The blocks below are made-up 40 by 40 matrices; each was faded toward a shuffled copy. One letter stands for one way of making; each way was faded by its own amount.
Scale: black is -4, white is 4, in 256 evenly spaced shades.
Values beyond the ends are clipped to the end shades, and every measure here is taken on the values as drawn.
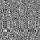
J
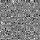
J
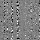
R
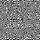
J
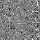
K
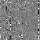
R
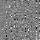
R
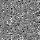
K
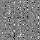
R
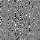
R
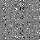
R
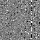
K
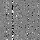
R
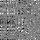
J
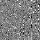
K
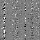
R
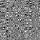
J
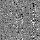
K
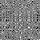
J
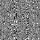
K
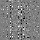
R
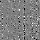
R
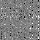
R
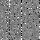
K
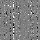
R
